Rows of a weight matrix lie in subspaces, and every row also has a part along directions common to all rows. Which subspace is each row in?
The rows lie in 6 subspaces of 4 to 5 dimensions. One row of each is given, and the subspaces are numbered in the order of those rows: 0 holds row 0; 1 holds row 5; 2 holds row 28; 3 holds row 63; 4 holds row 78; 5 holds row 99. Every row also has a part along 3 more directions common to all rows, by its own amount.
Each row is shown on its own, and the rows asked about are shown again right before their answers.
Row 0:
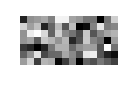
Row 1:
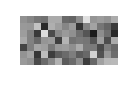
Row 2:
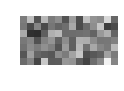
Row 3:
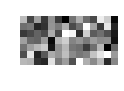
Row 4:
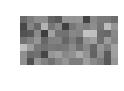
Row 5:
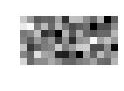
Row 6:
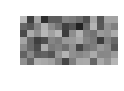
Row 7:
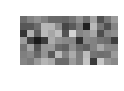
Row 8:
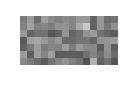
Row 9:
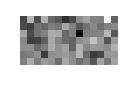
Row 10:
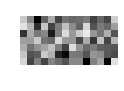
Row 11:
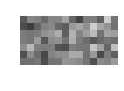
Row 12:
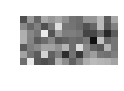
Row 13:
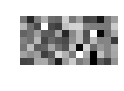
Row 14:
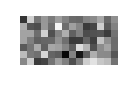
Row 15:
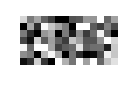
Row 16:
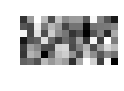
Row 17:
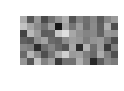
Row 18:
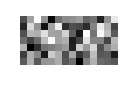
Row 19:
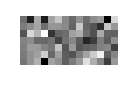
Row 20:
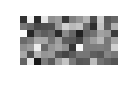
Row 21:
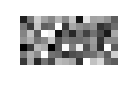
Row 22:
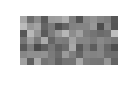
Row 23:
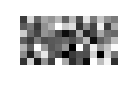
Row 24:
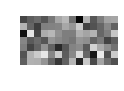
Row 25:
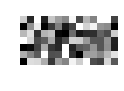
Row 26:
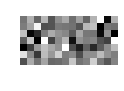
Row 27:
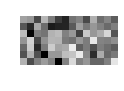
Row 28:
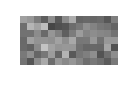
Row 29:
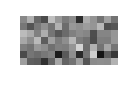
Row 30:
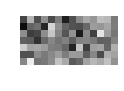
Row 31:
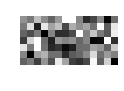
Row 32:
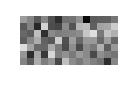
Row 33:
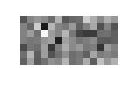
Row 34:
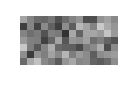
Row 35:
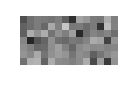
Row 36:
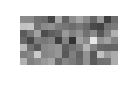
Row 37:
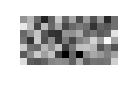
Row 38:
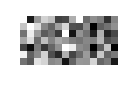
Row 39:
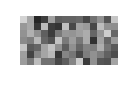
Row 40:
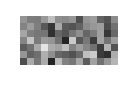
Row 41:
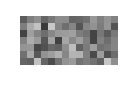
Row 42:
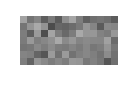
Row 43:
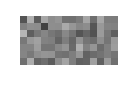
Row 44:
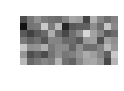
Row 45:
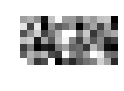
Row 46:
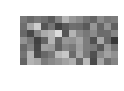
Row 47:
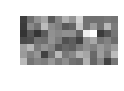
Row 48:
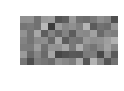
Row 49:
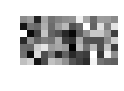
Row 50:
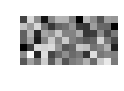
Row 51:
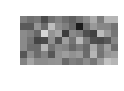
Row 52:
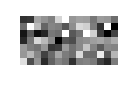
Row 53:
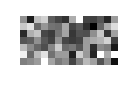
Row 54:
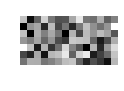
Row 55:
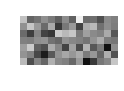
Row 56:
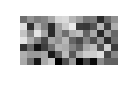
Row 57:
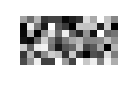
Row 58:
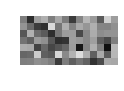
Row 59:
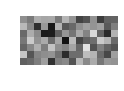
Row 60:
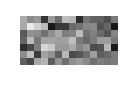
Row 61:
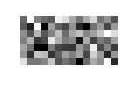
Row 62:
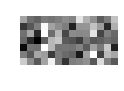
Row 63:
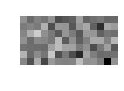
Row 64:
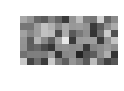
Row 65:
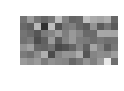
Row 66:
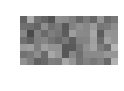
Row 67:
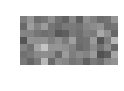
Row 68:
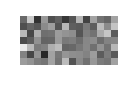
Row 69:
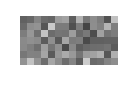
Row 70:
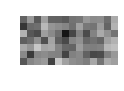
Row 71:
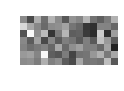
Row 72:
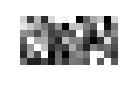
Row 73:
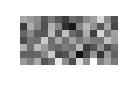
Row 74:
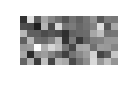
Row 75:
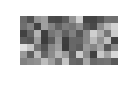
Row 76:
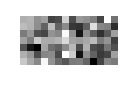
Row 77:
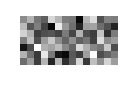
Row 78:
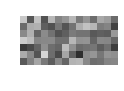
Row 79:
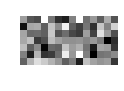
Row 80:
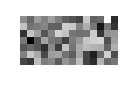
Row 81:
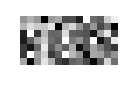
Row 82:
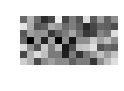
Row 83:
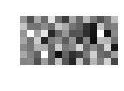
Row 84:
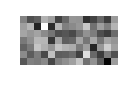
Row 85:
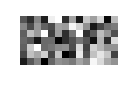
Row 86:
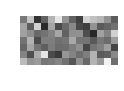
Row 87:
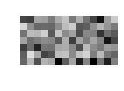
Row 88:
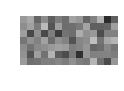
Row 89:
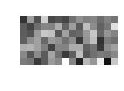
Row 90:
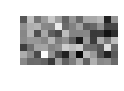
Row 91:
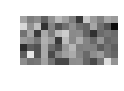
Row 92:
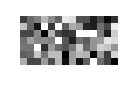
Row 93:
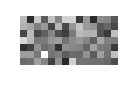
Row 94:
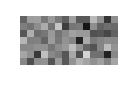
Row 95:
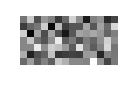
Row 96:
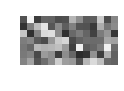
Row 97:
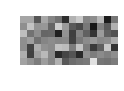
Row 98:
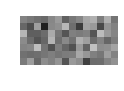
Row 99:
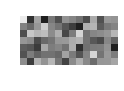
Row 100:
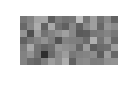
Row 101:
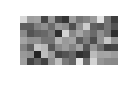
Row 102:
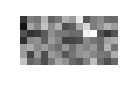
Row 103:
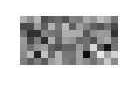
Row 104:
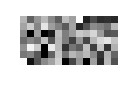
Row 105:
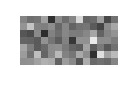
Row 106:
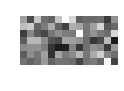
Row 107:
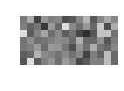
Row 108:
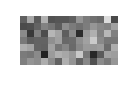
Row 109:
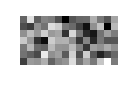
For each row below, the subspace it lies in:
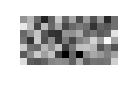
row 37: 1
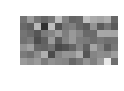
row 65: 0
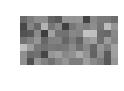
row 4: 5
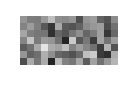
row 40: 2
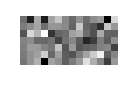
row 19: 3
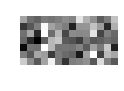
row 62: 5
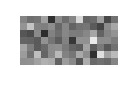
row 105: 1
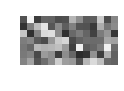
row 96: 2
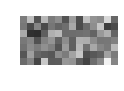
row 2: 3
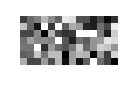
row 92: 4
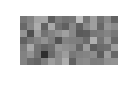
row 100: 4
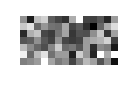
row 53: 1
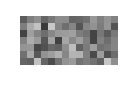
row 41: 5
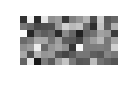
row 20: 5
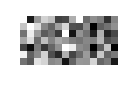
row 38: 1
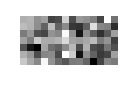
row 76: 3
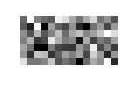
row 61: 0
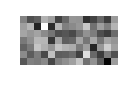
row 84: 0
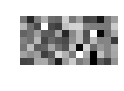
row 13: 0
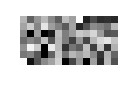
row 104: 4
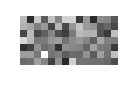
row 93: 4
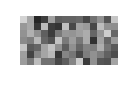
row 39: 4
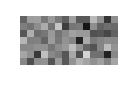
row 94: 5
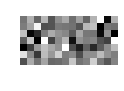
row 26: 1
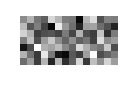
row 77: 2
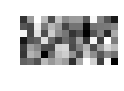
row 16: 4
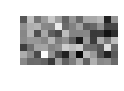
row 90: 5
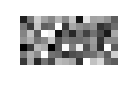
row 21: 4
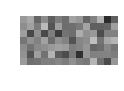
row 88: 1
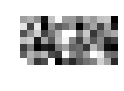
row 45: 0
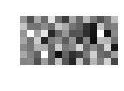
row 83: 1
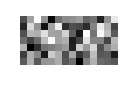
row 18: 0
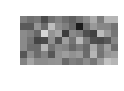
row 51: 5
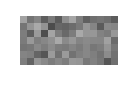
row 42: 2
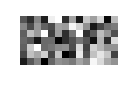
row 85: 3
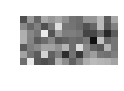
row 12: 2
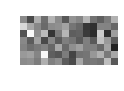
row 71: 1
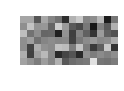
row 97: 1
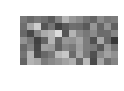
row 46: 2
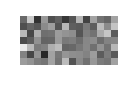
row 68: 4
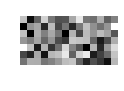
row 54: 2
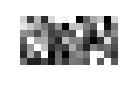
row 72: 3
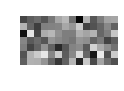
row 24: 4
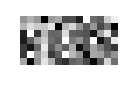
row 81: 2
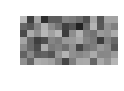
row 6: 5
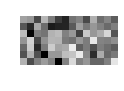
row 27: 3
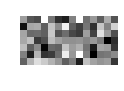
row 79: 1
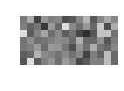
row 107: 5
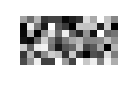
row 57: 0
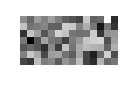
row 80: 3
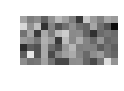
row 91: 3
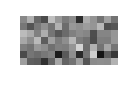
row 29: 1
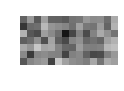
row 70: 0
